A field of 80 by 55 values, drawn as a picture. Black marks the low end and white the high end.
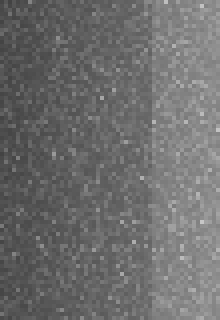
There are no regular stripes. The field climbs toward the right. The right part is higher, past a seam about 70% of the way across.
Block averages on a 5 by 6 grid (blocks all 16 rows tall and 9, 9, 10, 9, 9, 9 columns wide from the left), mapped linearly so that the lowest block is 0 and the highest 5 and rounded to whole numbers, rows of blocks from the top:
0 1 1 2 4 5 | 0 1 2 2 4 5 | 0 1 2 2 4 5 | 0 1 2 2 4 5 | 0 1 2 2 4 5
